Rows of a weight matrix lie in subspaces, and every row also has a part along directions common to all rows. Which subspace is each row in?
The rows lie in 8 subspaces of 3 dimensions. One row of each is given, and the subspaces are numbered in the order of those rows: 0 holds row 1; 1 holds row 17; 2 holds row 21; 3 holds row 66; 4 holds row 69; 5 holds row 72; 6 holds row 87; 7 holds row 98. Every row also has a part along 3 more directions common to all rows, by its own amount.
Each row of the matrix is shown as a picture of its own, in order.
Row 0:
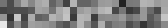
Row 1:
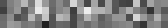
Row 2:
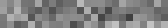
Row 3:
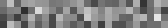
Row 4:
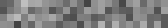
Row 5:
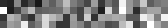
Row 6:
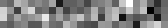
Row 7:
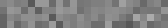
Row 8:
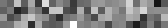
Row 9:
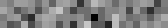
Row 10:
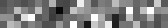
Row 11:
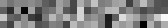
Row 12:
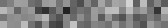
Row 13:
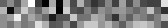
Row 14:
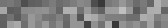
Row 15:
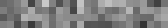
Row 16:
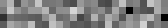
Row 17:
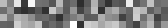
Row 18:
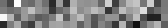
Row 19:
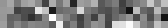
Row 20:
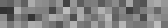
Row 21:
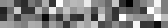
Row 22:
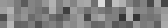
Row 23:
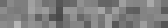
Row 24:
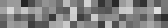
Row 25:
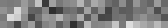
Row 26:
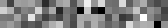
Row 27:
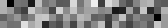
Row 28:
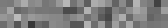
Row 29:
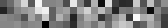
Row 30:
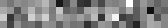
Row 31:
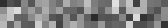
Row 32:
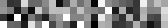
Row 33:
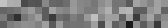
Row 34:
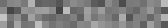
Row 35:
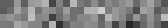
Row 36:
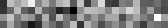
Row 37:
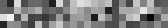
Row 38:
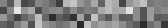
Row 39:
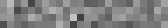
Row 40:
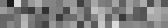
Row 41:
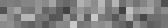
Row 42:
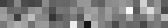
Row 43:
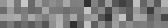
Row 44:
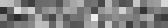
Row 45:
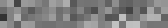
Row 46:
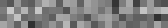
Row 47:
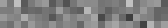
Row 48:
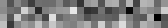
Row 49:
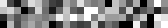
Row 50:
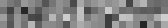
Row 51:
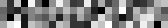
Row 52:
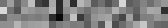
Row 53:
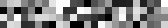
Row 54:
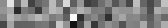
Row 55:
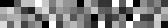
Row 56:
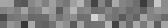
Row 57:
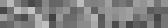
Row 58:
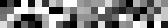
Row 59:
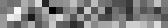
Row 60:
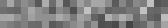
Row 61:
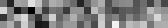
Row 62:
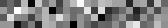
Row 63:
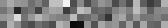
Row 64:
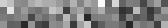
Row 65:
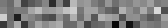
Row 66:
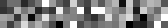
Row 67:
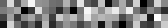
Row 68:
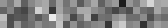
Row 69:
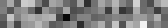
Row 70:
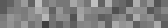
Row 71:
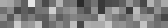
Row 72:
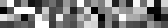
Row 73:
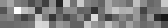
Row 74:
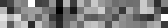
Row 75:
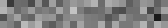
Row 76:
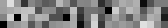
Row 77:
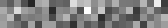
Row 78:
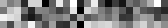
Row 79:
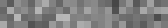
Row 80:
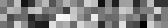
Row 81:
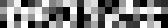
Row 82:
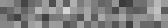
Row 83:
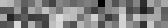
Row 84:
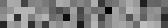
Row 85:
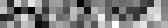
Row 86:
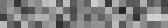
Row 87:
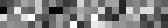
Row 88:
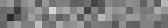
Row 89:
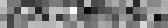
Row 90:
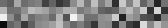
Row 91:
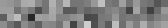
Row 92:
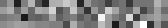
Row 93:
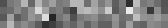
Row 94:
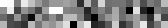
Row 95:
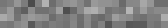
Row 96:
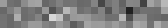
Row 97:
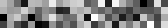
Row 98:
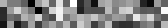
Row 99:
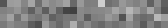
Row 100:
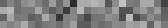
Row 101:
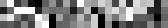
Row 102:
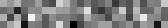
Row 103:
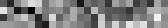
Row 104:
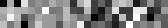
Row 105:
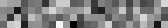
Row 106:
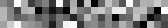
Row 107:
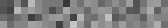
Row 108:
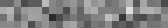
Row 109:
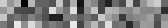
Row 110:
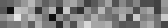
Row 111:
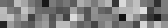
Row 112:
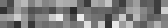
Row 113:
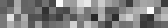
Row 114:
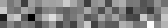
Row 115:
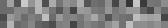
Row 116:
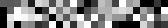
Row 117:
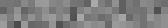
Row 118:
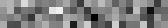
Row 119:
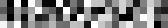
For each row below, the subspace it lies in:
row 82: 2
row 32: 4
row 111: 2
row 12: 2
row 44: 5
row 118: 6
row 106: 2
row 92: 1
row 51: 3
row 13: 7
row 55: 5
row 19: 7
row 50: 4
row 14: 6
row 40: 5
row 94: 6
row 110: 7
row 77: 1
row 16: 7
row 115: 0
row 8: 1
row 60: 5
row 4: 4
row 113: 2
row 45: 2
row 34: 7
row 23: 7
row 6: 2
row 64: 6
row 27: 0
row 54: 3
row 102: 3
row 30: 2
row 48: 0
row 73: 5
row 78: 1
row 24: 4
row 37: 2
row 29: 0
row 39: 3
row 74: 7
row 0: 4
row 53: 3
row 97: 6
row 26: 3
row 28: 3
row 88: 1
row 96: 0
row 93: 0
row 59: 1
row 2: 1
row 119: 3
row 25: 1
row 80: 4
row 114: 6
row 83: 4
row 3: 0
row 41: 6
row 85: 5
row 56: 6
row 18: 2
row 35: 7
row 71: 1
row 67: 0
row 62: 1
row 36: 0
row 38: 5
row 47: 1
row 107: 3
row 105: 3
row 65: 2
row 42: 6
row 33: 5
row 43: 3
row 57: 5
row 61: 5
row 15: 1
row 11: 4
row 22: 6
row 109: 1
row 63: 3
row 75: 0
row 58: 1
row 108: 4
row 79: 4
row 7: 7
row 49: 0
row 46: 4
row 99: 0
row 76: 4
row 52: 7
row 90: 2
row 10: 6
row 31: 5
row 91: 6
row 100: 7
